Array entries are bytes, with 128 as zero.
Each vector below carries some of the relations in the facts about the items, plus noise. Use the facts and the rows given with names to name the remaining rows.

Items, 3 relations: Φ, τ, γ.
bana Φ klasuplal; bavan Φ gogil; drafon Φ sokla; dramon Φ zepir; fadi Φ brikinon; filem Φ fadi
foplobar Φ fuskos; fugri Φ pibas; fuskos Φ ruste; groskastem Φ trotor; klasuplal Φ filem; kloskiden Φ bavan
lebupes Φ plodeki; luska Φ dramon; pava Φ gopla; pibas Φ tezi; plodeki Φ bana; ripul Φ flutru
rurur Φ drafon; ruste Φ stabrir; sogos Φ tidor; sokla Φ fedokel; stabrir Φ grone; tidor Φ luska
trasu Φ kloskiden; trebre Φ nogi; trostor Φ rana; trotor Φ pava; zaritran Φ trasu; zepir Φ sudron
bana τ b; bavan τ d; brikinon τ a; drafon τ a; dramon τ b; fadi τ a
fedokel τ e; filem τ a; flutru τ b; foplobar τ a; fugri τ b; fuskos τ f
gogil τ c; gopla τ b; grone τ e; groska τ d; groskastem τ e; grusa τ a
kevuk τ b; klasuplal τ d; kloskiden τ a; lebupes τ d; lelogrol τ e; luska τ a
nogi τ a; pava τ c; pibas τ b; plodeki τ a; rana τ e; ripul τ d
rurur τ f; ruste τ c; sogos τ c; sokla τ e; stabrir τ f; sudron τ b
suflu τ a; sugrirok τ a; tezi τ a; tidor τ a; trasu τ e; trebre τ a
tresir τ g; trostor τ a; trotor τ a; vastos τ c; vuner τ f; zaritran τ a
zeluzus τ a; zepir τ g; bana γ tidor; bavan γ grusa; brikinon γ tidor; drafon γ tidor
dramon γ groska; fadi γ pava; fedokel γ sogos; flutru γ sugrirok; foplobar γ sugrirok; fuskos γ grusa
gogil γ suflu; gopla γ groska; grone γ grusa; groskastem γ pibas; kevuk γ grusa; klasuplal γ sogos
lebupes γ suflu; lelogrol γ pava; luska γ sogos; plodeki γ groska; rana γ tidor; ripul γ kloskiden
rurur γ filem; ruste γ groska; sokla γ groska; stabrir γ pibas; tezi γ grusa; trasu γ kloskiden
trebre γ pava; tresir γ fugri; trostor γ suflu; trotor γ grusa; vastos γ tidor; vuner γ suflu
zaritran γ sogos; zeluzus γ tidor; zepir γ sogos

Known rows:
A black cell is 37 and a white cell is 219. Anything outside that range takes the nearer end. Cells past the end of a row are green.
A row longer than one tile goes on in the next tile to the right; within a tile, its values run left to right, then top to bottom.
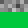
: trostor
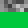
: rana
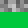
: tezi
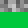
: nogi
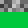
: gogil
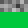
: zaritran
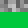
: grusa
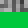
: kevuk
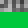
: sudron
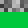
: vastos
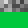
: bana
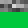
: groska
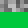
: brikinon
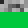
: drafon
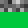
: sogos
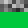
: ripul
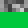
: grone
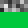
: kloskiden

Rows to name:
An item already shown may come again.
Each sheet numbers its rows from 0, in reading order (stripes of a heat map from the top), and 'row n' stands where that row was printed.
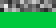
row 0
kloskiden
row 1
ripul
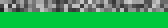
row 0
bavan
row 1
brikinon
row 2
zepir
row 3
plodeki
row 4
pava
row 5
gogil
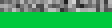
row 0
zaritran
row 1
rurur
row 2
ruste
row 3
gopla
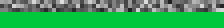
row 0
groska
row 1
lebupes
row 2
klasuplal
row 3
ripul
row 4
dramon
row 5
filem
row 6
sokla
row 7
fuskos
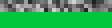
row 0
fedokel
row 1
luska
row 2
pava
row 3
trasu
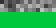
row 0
groskastem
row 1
foplobar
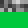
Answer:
pava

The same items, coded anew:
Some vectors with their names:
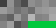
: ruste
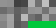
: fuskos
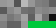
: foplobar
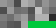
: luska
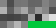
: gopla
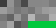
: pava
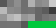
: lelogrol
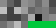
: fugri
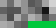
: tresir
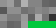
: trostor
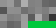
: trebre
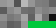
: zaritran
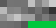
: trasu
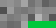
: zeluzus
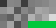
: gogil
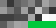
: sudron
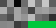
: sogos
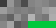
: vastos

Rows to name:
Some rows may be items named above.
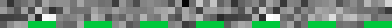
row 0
sudron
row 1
kloskiden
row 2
vastos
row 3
sogos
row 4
sudron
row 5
gogil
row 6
sokla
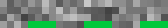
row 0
groska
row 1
groskastem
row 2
kloskiden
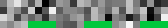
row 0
plodeki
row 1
tidor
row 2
bana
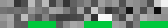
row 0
rurur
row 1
sudron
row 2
zepir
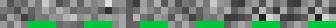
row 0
bavan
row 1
fedokel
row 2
vuner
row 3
bavan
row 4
dramon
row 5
dramon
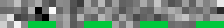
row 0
lebupes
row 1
stabrir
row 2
ripul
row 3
grone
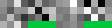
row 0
klasuplal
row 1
brikinon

